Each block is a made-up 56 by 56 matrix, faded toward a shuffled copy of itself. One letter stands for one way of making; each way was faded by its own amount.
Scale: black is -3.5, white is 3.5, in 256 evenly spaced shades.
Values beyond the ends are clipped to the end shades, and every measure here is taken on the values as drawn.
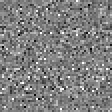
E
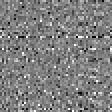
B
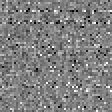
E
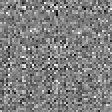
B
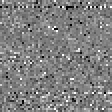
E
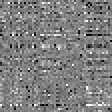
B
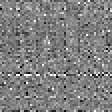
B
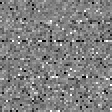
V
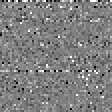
E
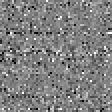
E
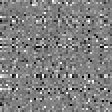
B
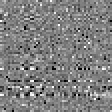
B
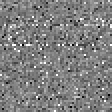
V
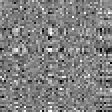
B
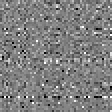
B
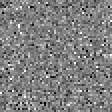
E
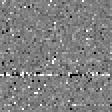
E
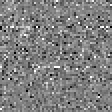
E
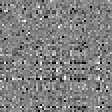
B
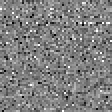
V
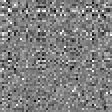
B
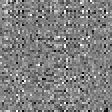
B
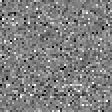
V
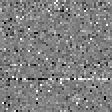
V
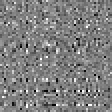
B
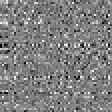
B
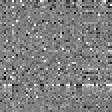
B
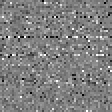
E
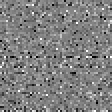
E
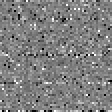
E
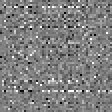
B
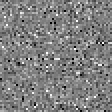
V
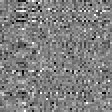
B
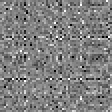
B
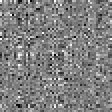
B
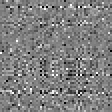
B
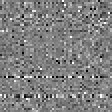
B
